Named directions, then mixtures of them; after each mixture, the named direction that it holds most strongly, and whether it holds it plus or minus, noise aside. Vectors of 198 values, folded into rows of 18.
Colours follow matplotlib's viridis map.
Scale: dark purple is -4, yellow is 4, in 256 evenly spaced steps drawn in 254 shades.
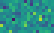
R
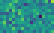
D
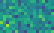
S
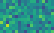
S, plus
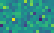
R, minus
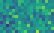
S, minus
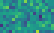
R, minus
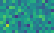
S, plus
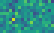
D, minus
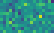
D, minus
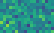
S, plus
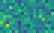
S, plus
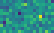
D, minus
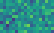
S, minus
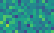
S, plus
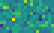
R, minus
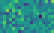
D, plus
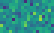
R, plus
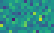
R, plus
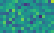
D, plus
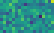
D, plus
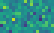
R, minus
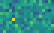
D, minus
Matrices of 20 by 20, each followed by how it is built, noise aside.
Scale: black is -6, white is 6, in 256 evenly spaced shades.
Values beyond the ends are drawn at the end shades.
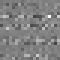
uneven rows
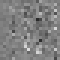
uneven columns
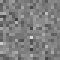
uneven columns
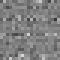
uneven rows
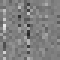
uneven columns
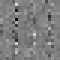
uneven columns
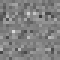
uneven rows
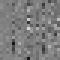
uneven columns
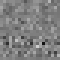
uneven rows
